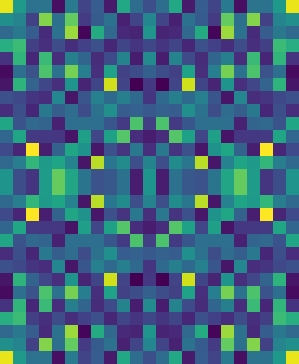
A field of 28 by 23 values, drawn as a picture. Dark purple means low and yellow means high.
Its left and right halves mirror each other, and so do its top and bottom. There is no overall slope. No seam splits the table. No single row or column stands out from its neighbours.
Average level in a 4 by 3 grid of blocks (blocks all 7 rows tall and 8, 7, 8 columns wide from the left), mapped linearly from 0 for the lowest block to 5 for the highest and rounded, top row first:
5 0 5 | 4 4 4 | 4 4 4 | 5 0 5
